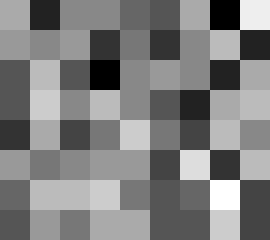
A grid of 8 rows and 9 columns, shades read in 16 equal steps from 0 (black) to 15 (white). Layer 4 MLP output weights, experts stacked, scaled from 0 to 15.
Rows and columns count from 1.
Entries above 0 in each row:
8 9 8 9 9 9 9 9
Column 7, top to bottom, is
10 8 8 2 4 13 6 5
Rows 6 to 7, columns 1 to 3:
9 7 8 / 6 11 11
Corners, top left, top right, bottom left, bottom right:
10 14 5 4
